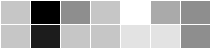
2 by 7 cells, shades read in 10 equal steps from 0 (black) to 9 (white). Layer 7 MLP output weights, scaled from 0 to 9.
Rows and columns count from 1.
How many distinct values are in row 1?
5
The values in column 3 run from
5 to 7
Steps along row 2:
down up same up same down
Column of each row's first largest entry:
5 5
